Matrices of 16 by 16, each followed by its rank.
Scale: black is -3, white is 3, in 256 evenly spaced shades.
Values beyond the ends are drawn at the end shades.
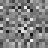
three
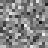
full rank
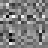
three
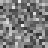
full rank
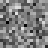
full rank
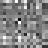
three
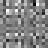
three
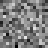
full rank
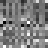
three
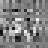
three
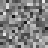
full rank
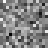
full rank
